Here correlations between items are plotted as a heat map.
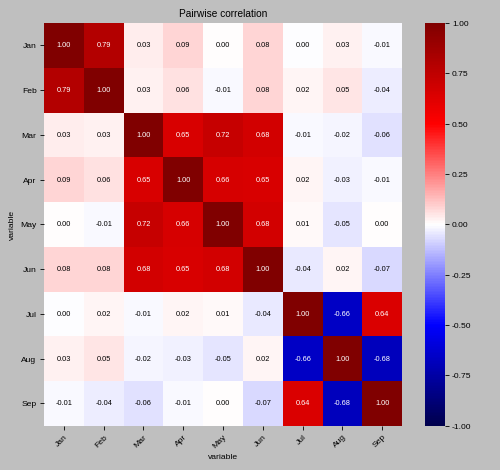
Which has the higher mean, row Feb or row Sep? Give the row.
Feb
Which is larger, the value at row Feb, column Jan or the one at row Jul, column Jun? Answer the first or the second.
the first
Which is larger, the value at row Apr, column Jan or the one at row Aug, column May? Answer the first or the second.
the first
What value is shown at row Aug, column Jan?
0.03
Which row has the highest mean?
Apr
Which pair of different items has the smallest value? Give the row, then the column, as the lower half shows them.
Sep, Aug
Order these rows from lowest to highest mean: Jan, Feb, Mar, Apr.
Feb, Jan, Mar, Apr
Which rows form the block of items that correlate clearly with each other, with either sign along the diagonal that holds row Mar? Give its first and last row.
Mar to Jun
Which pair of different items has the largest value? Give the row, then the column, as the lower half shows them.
Feb, Jan
